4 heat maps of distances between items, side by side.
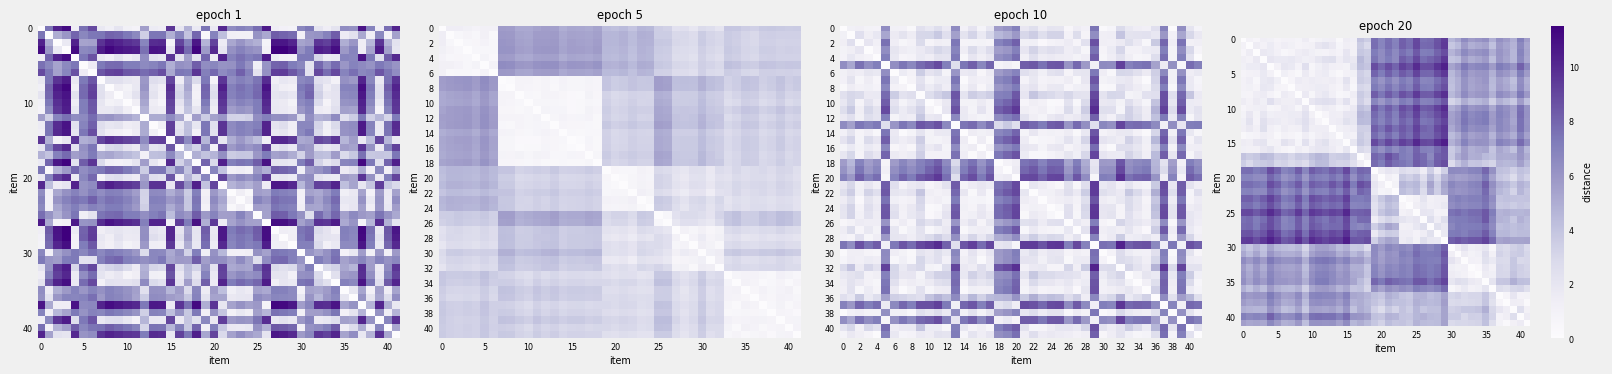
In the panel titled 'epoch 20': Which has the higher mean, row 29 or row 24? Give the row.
29
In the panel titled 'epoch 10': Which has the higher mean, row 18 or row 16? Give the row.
18
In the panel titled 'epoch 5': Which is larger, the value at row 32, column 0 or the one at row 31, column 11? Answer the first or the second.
the second
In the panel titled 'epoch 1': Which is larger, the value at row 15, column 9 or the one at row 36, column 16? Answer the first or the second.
the first
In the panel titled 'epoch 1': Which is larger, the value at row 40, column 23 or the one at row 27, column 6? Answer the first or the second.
the second
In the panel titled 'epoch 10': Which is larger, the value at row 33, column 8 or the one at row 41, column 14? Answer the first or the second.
the first
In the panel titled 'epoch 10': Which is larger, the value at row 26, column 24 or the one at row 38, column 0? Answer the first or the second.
the first
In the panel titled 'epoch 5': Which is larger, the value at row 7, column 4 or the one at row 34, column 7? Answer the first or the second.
the first
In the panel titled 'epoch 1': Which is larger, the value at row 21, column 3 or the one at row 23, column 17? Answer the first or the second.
the second
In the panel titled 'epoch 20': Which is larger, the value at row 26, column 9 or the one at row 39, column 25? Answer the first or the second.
the first
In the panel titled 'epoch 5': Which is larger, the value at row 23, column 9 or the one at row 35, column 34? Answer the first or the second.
the first
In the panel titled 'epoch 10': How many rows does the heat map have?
42
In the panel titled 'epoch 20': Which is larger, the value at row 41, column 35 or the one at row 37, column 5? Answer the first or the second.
the second
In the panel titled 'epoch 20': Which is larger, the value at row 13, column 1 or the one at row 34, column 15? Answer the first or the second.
the second
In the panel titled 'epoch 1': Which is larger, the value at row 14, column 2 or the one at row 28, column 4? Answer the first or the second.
the first
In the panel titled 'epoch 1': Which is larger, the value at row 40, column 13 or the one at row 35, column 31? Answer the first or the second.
the first
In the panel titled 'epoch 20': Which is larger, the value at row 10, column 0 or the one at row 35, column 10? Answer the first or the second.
the second
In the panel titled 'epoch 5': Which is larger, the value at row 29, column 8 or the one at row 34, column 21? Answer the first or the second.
the first
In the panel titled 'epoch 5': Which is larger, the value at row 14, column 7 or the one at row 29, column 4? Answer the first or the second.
the second
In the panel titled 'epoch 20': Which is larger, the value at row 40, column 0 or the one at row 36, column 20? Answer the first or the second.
the first
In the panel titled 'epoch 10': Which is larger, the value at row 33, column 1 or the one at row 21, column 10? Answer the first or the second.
the first
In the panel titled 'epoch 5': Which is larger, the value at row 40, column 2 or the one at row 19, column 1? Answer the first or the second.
the second
